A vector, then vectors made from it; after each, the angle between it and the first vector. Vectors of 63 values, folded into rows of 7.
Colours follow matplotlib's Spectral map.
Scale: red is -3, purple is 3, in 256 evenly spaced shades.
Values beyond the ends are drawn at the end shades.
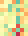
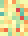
orthogonal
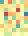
partly opposed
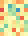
partly aligned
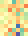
nearly opposite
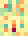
partly aligned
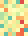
partly aligned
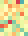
partly opposed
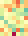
partly opposed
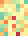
partly aligned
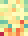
orthogonal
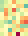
partly aligned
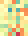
nearly parallel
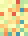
partly opposed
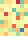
partly opposed
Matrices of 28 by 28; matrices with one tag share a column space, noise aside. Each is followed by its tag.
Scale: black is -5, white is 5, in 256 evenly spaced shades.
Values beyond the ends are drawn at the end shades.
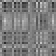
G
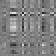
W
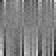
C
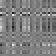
W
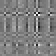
W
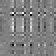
W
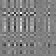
W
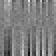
C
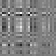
W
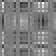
G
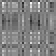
G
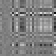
W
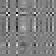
W
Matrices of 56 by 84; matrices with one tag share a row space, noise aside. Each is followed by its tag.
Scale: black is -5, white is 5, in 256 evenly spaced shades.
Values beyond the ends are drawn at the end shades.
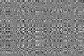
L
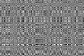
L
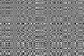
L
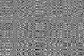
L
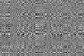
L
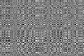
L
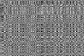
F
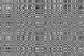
L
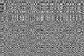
F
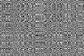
L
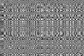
F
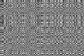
F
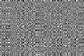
L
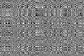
L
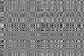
F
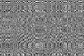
L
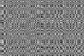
F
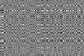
F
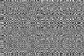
F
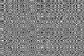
F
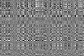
L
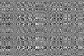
L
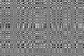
L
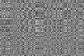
L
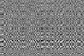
F
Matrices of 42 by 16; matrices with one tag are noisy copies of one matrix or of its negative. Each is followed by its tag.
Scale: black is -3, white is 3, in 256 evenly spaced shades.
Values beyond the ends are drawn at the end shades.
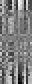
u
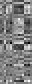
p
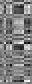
p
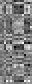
p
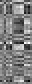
p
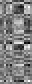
p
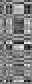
p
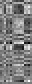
p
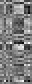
p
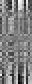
u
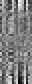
u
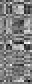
p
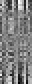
u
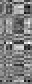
p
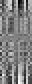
u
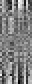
u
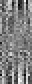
u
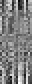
u
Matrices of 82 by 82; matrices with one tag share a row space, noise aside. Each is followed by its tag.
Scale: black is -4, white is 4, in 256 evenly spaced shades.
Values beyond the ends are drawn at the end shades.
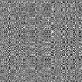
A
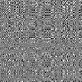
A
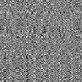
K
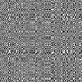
A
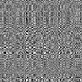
K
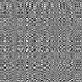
K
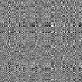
A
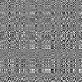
A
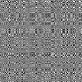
A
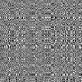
A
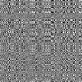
A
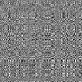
A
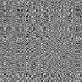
K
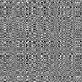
K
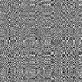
A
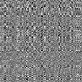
K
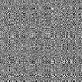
A
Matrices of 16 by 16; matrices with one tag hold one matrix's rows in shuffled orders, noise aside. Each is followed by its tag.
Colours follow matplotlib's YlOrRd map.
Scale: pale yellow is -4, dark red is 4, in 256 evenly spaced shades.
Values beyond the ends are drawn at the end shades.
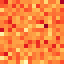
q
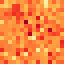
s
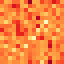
s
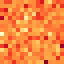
q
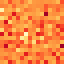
q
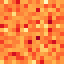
s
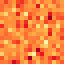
s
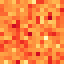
s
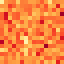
q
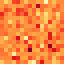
s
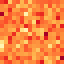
q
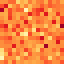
q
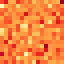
q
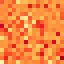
q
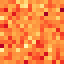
q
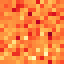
s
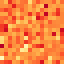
q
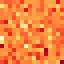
q
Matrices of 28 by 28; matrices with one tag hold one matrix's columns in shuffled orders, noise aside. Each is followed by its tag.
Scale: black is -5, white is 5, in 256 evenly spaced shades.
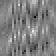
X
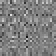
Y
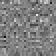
Y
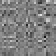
Y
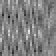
X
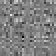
Y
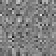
Y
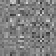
Y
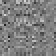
Y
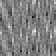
X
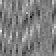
X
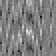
X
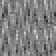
X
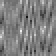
X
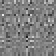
Y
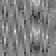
X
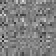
Y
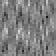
X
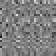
Y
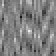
X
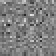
Y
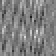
X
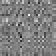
Y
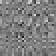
Y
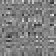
Y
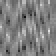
X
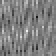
X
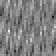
X
